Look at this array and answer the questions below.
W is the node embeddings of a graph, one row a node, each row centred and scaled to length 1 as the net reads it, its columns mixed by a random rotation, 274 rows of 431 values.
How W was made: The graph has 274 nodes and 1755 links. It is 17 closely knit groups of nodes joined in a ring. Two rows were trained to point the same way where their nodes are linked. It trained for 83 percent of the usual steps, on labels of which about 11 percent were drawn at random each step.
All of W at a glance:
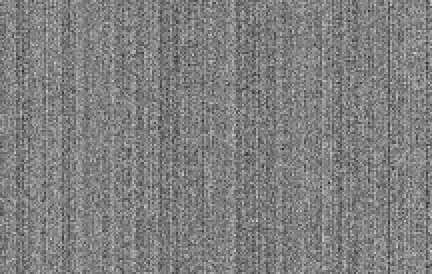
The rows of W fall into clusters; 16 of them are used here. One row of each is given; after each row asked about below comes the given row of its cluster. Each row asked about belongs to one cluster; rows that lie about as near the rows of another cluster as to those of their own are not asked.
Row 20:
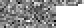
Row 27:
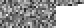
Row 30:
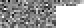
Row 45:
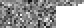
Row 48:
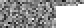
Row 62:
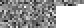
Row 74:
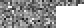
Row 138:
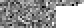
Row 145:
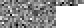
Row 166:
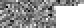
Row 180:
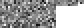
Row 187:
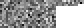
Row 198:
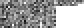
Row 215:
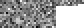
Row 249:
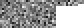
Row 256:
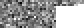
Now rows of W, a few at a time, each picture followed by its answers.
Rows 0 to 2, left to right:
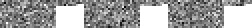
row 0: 27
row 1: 180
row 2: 62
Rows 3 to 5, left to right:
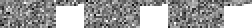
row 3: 198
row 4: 145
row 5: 27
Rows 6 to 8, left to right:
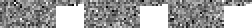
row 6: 138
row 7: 166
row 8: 198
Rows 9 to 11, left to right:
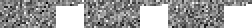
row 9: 30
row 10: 180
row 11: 180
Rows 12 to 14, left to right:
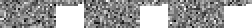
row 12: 187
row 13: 249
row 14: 145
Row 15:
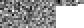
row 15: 166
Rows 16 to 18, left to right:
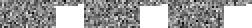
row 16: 48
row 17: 45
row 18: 249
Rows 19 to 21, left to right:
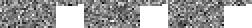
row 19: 62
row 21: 145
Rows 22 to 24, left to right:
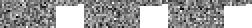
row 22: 48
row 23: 145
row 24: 74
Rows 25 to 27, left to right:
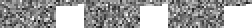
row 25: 45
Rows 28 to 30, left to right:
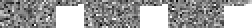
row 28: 166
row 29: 145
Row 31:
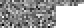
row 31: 198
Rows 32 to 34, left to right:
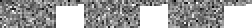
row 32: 74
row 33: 256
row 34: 249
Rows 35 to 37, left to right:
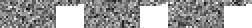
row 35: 74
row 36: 45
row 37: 145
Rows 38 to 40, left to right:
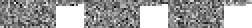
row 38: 138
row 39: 74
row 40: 249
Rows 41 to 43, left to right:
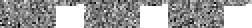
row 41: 198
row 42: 62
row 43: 30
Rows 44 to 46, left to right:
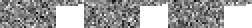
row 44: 20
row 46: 249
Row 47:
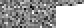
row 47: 27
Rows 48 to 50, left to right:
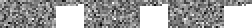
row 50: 215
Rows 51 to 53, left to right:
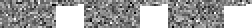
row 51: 256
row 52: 30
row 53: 20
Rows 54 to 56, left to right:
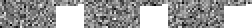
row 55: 145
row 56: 180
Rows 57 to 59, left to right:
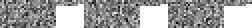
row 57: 180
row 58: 256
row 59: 48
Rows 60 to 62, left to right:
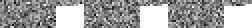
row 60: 180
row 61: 145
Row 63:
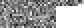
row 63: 145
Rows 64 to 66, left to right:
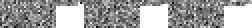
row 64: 180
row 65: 27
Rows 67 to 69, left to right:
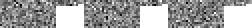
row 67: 138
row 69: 20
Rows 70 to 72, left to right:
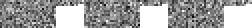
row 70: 215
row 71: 138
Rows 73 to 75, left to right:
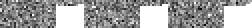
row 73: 62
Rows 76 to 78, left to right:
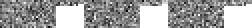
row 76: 215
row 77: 30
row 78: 138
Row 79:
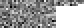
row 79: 198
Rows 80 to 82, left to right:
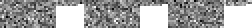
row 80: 187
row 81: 74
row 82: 249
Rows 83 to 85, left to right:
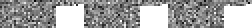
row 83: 215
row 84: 198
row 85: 187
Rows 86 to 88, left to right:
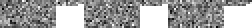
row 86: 249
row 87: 30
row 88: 198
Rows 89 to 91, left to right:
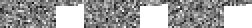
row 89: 20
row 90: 27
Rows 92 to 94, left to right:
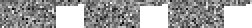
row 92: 74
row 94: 187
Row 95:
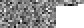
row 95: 62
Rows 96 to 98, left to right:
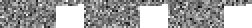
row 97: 166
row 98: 74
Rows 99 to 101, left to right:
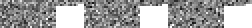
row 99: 198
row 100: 166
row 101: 74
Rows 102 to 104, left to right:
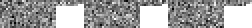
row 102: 249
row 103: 145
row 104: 138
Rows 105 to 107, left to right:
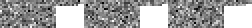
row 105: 166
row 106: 20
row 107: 74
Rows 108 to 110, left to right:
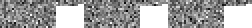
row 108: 48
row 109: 30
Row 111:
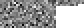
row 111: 138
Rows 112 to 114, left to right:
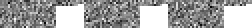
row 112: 256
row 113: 62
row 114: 138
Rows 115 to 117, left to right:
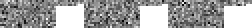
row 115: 198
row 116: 48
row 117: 138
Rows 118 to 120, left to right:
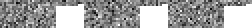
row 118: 48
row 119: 166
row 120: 145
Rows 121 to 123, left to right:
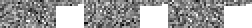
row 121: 20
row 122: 180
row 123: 45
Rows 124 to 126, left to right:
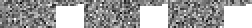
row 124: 256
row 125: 20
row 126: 48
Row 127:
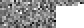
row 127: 180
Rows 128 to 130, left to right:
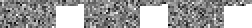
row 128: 48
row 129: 27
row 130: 198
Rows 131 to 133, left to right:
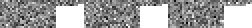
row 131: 145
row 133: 249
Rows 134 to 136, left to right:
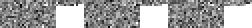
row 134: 138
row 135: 256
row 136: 27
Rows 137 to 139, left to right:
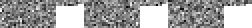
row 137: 62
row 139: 74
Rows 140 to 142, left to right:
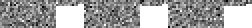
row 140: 138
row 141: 166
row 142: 166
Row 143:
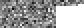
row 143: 74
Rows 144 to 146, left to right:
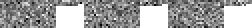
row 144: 187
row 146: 215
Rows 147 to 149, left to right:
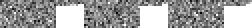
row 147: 74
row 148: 198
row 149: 45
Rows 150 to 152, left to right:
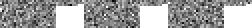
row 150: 62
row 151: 45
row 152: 187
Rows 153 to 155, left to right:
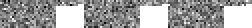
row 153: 30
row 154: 30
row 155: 215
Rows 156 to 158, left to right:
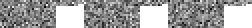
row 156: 30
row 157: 198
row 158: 180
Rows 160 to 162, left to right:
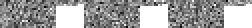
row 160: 249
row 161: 215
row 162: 30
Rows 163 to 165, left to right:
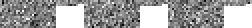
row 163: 62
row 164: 180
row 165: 187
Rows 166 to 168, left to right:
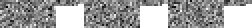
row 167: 138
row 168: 166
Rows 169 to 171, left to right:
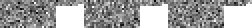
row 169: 20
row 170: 180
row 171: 166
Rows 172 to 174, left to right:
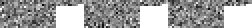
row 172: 62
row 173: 198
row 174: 74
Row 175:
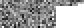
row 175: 198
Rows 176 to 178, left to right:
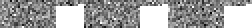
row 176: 145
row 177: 215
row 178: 62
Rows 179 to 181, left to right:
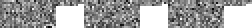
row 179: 215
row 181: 45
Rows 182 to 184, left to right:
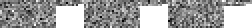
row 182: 166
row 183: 48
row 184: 198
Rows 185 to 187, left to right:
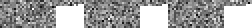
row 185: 215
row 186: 187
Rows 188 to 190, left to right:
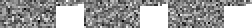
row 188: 45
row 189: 138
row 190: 145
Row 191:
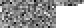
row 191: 62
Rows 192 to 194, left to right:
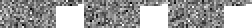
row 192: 145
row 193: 30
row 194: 62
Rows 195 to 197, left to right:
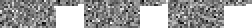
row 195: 166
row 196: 30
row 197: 249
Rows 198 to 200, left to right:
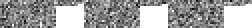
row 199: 27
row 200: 45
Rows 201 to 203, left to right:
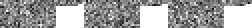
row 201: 198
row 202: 62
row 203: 187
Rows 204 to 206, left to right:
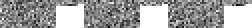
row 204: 62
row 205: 180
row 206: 62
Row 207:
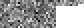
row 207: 20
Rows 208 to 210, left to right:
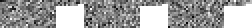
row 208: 74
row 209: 198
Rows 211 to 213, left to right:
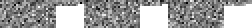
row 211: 187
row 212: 74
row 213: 249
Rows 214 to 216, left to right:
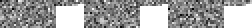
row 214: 74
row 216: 45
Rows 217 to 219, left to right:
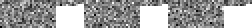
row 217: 27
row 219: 166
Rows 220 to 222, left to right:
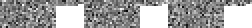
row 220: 48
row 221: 30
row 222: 198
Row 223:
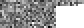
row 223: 215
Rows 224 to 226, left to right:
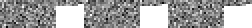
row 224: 48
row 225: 27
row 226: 27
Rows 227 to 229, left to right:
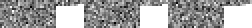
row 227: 74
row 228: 20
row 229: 256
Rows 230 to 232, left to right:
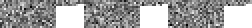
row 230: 27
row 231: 215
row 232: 198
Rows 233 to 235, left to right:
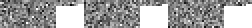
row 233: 30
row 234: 48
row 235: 215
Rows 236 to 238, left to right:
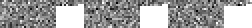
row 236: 145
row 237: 74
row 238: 30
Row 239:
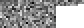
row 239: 74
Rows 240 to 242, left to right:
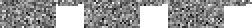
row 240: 187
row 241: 145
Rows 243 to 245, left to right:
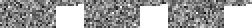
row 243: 138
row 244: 27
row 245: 20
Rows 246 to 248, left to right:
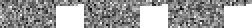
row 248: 74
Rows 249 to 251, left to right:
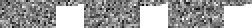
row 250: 45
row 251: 256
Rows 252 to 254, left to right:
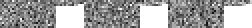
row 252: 145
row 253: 30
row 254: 45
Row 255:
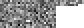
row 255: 20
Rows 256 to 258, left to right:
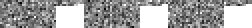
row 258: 27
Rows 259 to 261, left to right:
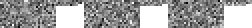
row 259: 198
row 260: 145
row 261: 249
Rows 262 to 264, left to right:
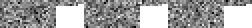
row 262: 20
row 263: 256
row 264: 166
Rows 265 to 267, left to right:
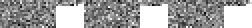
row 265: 138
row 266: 62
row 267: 145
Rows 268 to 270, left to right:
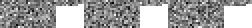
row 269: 48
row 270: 20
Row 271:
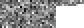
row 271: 27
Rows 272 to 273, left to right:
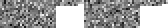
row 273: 180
